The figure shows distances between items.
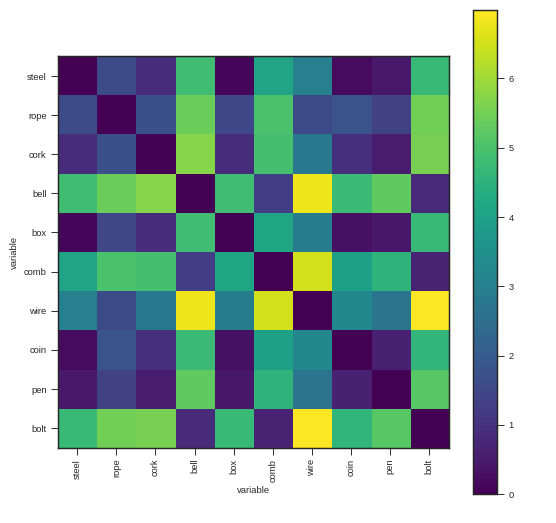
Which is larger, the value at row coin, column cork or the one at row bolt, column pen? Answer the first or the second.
the second
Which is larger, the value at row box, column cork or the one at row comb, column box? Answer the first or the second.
the second
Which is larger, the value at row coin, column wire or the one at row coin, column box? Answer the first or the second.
the first
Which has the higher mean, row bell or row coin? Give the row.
bell
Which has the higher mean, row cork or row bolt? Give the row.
bolt
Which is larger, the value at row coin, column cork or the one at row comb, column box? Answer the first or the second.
the second
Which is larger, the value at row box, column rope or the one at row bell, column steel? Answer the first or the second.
the second
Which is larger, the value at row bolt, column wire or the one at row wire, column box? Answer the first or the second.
the first
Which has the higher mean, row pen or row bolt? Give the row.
bolt
